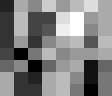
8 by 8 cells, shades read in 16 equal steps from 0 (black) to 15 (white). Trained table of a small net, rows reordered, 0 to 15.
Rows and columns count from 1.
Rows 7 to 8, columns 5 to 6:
11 8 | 11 7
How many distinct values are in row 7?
7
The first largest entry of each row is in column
7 6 6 6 4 6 5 5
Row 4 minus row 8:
-7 6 0 -2 -1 4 5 4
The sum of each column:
41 55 31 66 85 86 46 71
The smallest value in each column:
2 0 0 4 8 7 0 6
